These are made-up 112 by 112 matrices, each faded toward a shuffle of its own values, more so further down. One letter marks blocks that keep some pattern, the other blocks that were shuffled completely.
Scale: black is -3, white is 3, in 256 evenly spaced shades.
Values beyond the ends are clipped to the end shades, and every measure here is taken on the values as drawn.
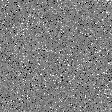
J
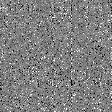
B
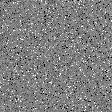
J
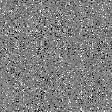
B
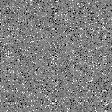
B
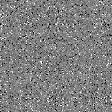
B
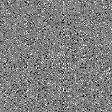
B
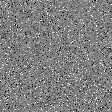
J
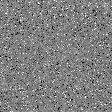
J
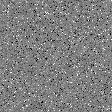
J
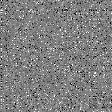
B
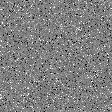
J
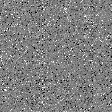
B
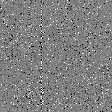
B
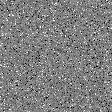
J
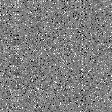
B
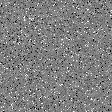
J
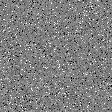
J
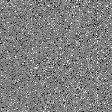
B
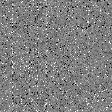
B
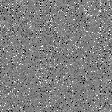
B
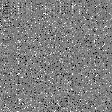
B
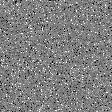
J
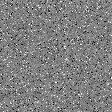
J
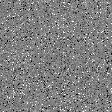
B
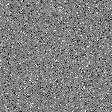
J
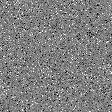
J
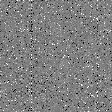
B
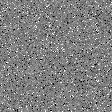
J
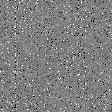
B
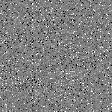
B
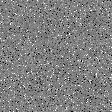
J
